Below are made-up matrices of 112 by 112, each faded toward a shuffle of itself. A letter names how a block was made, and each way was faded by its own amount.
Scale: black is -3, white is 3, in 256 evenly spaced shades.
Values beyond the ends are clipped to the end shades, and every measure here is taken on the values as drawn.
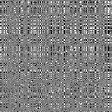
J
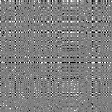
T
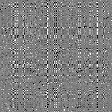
J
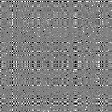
T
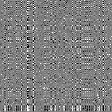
J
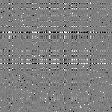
T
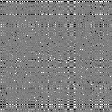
T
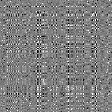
J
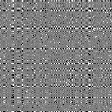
T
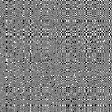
J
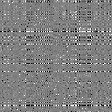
T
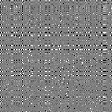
T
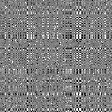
J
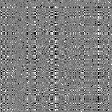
J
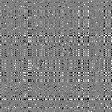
T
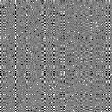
J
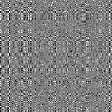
J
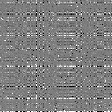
T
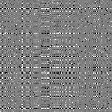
T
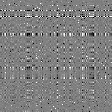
T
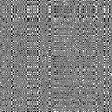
J
